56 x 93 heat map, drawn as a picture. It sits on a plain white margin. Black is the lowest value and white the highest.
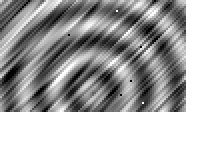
On average the colour sits 50% of the way up the scale. Six lone cells stand out: two far higher and four far lower than their neighbours. No overall slope runs across the table. Concentric rings centre on the bottom middle.
